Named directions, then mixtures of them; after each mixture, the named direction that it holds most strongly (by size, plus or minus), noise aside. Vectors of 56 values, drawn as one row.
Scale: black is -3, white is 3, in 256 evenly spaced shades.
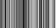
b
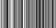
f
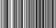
f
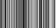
b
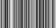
f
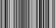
b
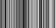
b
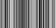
b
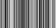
b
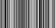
b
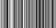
f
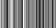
f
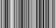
f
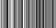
f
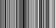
b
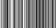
f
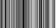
b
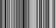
b
